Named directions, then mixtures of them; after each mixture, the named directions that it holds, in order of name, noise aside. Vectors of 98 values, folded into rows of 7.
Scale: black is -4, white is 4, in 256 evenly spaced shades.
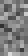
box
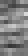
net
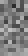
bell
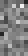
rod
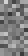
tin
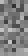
bell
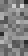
rod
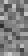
box, tin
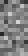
bell, rod, tin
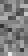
box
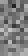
bell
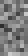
box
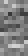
net, tin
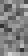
box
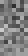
bell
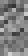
bell, box, net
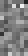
box, rod
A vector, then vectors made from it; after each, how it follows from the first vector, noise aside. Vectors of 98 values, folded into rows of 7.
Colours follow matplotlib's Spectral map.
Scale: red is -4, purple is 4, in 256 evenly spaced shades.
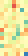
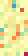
negated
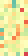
negated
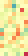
negated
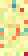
negated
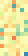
sign-scrambled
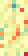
negated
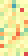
negated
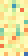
sign-scrambled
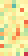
negated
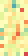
negated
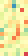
negated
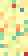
sign-scrambled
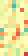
negated
